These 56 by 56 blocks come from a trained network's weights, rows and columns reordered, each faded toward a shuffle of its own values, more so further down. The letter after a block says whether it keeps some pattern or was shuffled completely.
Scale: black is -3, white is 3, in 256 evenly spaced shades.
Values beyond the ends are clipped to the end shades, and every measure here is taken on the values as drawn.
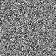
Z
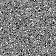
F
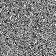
F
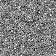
F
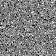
F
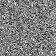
F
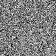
F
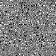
Z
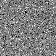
F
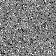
F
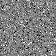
F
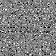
Z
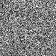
Z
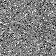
F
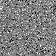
F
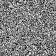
F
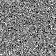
F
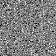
Z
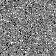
F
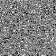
Z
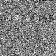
Z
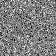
F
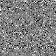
Z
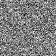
Z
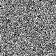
F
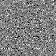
Z
